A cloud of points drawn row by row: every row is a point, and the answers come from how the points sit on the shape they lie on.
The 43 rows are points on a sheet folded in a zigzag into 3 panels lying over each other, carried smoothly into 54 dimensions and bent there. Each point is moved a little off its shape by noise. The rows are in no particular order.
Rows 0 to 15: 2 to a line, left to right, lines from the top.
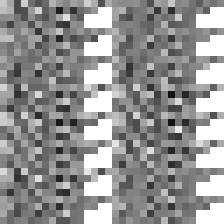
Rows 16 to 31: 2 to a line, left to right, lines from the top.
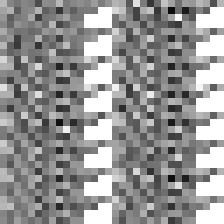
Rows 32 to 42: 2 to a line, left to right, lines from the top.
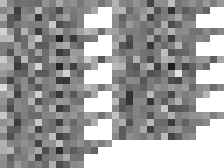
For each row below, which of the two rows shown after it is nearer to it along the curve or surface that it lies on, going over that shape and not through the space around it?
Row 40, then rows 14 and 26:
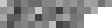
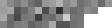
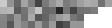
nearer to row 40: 14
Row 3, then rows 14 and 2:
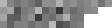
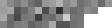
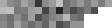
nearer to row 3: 14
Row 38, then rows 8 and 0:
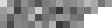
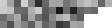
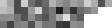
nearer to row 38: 8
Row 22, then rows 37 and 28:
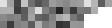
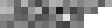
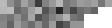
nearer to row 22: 28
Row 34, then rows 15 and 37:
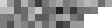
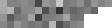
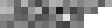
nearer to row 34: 15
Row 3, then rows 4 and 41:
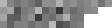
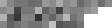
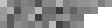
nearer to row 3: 4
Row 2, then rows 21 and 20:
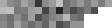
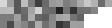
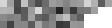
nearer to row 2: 21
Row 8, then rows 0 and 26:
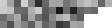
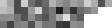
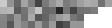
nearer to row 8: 26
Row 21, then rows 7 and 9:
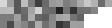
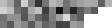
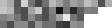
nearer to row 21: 7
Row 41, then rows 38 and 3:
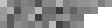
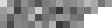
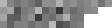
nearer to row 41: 38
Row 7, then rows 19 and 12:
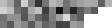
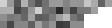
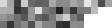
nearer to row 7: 19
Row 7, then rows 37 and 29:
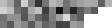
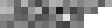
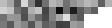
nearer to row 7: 29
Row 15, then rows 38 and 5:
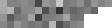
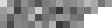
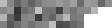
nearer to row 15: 38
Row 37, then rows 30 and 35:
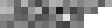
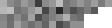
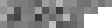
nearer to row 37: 35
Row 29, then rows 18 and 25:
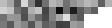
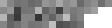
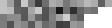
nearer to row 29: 25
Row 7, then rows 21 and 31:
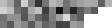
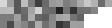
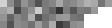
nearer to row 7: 21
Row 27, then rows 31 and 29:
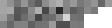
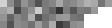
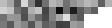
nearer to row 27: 29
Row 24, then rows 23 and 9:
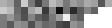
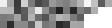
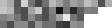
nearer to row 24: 9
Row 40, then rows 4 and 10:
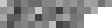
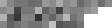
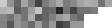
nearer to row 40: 4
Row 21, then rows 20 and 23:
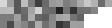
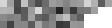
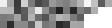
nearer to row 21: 23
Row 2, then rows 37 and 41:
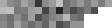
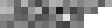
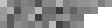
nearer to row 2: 41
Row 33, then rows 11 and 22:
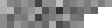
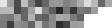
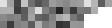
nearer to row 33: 11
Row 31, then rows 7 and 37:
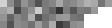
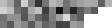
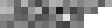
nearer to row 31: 7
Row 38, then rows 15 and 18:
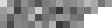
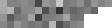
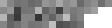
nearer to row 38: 15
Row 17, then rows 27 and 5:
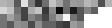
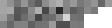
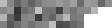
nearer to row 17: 27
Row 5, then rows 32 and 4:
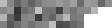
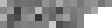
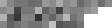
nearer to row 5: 4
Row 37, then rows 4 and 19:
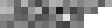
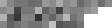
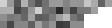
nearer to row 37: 4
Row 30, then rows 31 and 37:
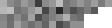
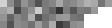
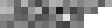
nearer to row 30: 31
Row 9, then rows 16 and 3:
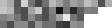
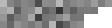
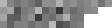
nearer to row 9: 3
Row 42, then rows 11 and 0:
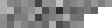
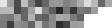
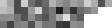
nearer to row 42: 11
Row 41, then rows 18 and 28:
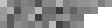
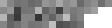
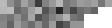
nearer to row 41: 28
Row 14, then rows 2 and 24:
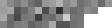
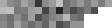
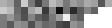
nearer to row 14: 24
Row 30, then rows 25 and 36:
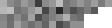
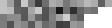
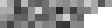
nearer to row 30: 25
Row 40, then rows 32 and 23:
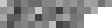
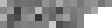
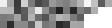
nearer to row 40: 32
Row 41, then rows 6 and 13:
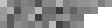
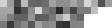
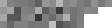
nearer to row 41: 13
